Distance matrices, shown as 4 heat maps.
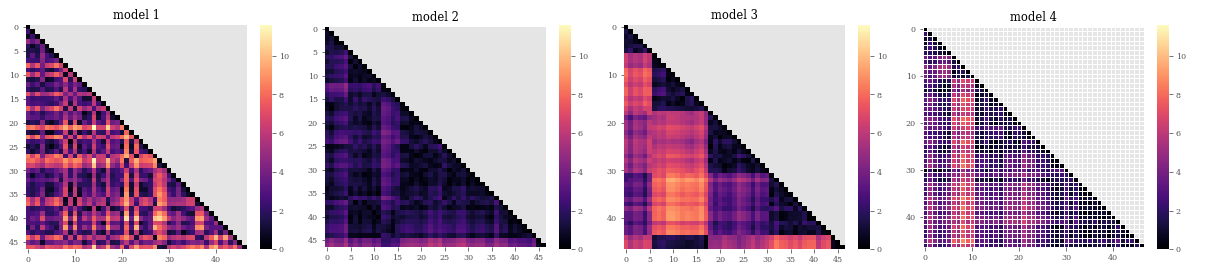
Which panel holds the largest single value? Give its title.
model 1
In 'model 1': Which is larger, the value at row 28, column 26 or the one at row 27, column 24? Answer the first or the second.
the first
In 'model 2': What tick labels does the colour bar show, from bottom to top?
0, 2, 4, 6, 8, 10
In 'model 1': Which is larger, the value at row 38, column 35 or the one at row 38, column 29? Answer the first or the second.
the second
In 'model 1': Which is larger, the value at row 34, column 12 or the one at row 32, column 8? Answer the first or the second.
the second
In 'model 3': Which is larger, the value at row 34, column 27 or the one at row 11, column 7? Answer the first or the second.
the first
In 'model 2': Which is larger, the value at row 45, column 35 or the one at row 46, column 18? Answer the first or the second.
the second
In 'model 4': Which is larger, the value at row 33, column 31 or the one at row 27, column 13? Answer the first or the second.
the second
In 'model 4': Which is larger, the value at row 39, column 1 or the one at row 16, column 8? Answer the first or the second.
the second
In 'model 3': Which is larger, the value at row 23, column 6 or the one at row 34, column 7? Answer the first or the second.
the second
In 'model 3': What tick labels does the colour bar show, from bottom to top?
0, 2, 4, 6, 8, 10
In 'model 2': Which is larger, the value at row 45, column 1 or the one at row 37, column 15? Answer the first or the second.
the first
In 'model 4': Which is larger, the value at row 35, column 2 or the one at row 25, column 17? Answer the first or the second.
the first
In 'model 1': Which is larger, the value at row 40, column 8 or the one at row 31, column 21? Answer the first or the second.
the first
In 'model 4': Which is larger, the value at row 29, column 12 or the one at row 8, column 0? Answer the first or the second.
the second
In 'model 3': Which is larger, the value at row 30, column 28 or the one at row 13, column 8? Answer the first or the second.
the second
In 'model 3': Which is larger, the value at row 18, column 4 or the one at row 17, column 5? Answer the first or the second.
the second
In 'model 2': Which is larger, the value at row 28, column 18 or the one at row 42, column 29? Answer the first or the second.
the second
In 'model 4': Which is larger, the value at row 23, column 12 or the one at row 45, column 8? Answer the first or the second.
the second
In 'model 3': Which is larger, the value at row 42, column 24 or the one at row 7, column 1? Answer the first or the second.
the second
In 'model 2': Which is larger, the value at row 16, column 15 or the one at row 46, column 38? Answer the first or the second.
the second
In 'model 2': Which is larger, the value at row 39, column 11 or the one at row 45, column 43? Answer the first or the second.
the second
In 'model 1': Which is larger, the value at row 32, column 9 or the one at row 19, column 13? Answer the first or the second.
the first
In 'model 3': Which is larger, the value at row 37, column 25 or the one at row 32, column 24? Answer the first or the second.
the second
